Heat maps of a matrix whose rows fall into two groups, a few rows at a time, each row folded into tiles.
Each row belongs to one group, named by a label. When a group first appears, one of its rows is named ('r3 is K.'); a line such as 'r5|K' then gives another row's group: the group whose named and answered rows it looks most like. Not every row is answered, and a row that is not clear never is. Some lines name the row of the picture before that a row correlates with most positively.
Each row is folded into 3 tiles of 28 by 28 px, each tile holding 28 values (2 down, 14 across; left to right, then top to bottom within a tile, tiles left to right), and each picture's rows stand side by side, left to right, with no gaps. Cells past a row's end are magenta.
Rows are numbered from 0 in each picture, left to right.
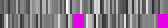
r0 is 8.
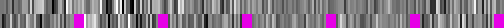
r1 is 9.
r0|8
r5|8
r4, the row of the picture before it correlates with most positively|1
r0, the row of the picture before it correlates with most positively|0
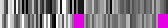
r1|9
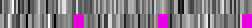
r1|8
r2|8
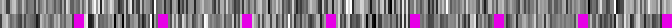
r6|8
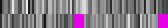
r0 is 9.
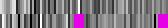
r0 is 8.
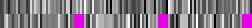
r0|8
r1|9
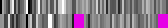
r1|9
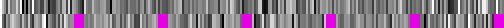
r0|9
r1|9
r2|9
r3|8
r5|9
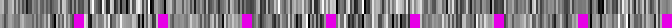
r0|9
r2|9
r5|9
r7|8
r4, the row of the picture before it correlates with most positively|5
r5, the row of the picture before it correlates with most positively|1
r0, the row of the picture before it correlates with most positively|4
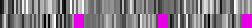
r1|9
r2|8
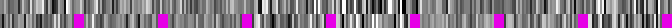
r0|8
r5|9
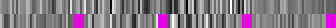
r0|8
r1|9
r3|9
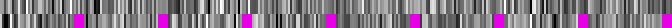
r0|8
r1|8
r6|9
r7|9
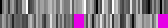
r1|9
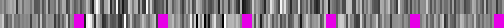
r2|9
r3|9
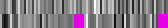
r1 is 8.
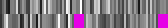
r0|8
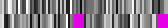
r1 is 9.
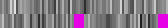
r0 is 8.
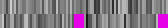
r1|8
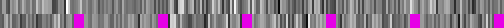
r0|8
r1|9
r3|9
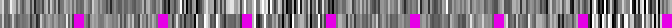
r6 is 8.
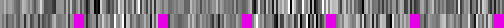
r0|8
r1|8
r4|9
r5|9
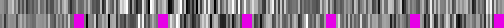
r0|9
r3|9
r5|8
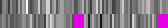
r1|9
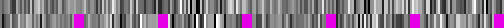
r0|8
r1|9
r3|8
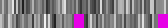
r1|8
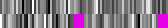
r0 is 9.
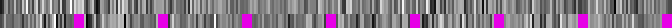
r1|8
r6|9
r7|9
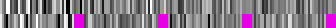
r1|8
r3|8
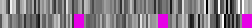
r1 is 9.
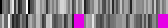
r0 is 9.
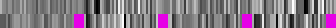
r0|9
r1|8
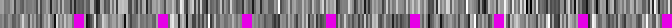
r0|9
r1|8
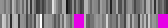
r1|9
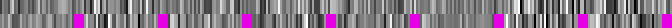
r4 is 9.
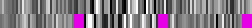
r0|9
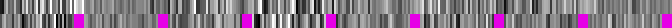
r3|8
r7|8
